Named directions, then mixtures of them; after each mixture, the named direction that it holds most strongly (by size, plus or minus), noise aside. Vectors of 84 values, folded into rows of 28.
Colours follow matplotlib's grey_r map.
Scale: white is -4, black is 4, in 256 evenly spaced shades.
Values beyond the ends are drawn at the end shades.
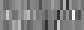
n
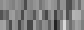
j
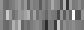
n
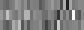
n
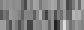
j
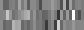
n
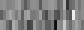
j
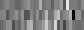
n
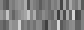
n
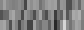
j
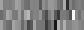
n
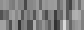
j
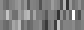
n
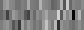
n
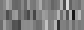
n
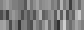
j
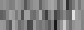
j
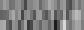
j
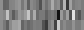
n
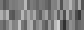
j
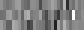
n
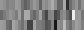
j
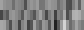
j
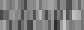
j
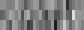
j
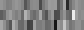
j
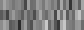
j
